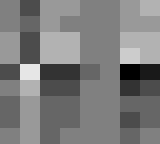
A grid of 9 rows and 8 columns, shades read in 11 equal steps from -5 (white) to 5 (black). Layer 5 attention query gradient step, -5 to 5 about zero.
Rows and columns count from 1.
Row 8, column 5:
0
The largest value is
5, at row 5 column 7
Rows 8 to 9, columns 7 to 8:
2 1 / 1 0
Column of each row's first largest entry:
2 2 2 2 7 7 1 7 3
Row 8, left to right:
1 -1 1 1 0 0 2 1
